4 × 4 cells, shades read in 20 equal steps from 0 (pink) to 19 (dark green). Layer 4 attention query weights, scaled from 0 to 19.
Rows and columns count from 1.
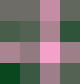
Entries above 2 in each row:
4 4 3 4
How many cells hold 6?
2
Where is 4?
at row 1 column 3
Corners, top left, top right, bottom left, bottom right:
11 12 19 13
